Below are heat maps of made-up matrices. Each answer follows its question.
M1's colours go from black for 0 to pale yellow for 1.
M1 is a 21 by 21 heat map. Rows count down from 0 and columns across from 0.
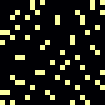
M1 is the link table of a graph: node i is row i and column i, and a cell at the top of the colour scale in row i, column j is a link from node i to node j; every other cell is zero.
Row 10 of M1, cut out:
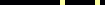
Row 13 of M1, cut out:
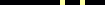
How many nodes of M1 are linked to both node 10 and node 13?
1
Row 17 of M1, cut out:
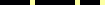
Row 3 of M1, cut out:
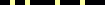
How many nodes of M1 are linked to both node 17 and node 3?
0
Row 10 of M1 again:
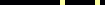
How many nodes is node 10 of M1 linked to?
2
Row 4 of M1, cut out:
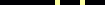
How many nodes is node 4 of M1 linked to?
2
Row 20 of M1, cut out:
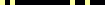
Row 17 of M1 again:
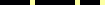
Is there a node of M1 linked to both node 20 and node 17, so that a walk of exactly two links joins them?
no
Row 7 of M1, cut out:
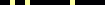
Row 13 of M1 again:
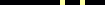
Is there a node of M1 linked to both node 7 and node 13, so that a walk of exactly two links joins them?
no
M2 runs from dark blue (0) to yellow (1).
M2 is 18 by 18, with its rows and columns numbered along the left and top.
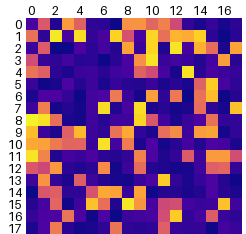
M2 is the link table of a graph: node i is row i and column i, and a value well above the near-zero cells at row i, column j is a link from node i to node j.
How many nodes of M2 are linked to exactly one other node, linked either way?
0
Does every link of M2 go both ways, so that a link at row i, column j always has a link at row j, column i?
yes
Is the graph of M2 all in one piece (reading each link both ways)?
yes
